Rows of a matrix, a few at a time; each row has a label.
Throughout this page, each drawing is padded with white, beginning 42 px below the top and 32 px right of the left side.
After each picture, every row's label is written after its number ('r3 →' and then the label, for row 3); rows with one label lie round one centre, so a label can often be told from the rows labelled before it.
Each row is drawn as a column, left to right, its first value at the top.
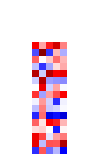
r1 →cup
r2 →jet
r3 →cup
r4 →cup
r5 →cup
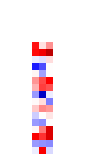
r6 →jet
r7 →jet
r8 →jet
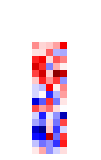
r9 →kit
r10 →kit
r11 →jet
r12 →kit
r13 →cup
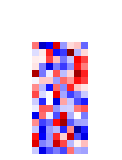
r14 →cup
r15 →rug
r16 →rug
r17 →cup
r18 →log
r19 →jet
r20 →kit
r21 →kit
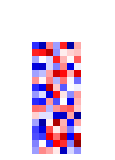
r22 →rug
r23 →rug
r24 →jet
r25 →cup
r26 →cup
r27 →rug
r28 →cup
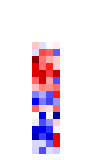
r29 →kit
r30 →kit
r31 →kit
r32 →cup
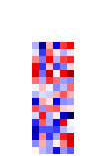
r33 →kit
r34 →log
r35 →kit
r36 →rug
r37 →cup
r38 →cup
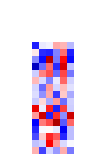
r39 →rug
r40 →log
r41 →cup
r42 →log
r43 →kit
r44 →log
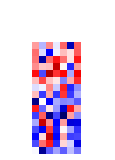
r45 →kit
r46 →log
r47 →cup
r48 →kit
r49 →cup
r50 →rug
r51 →kit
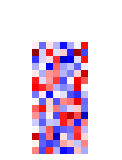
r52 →jet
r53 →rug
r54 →jet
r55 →kit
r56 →log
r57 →log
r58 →jet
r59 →cup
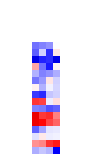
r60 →log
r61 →log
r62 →log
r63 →log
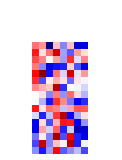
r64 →kit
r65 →cup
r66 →rug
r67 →jet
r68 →log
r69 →cup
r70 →rug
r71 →rug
